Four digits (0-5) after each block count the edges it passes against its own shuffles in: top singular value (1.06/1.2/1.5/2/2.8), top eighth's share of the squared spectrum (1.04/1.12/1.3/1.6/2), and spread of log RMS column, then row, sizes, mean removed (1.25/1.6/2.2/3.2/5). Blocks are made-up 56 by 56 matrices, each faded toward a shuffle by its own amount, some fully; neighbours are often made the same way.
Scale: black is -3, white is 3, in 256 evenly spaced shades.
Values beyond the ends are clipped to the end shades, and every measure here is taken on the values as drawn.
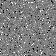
0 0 0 0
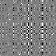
5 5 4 3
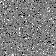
1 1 0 0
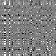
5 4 3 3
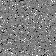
1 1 0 0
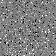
2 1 0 0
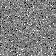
0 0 0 0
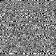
3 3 0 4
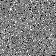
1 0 0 0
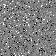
0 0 0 0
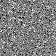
0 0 0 0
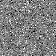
2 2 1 0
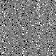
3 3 2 1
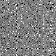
3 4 2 2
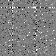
3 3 2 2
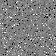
1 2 0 1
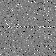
3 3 0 1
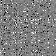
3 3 2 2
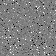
0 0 0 0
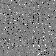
2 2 1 1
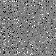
3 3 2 1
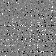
2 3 1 2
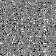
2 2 2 2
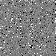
1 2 1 2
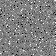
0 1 0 0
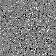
0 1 1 1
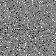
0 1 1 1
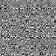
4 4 1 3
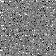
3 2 0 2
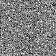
0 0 1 0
